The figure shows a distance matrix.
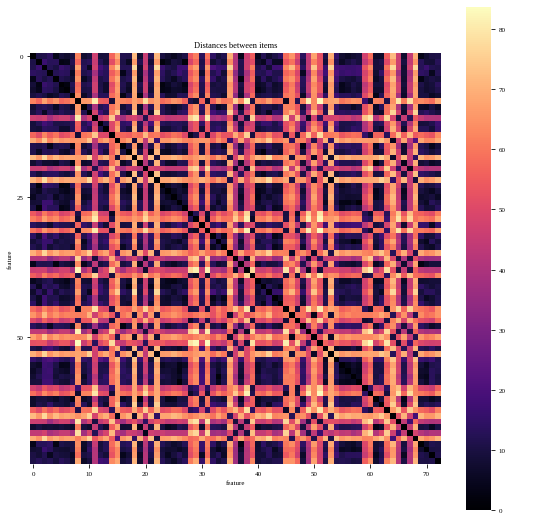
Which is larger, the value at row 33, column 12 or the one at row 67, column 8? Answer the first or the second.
the second
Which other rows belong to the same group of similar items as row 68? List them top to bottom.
15, 18, 22, 35, 46, 50, 53, 64
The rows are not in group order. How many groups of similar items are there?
4
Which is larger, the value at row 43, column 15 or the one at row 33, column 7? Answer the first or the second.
the first
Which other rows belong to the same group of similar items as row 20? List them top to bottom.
11, 36, 38, 49, 51, 65, 67
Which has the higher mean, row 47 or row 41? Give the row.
47
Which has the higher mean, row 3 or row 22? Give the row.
22
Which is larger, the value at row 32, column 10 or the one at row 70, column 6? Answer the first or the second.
the first
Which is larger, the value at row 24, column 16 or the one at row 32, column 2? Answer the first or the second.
the second
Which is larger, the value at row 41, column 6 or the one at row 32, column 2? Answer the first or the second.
the second
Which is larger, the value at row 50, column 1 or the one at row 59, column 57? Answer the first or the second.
the first
